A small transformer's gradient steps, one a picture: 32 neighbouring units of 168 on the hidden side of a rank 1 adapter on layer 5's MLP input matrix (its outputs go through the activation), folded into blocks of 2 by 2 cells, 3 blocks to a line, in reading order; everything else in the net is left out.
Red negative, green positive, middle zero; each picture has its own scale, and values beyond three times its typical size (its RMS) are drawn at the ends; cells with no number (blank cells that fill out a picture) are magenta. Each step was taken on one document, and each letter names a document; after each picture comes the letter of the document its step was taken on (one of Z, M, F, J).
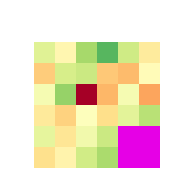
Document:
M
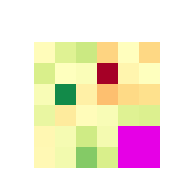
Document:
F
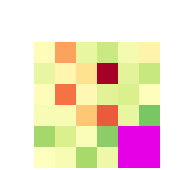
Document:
F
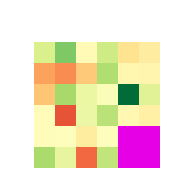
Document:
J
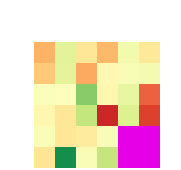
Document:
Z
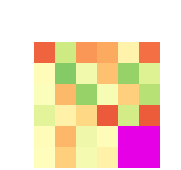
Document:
Z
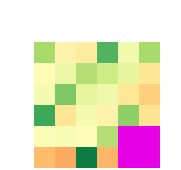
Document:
M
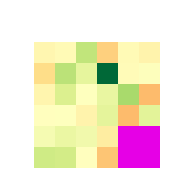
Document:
F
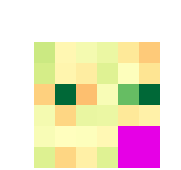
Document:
J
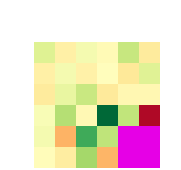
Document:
M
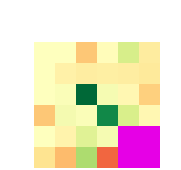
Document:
M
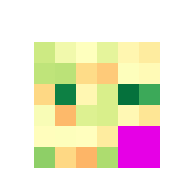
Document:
J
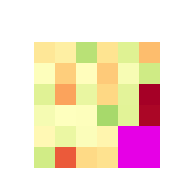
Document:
Z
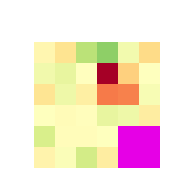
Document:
F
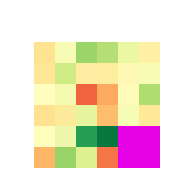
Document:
M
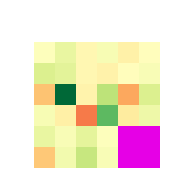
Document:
J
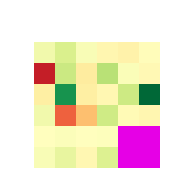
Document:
J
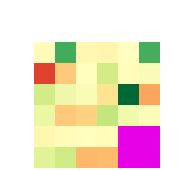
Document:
J
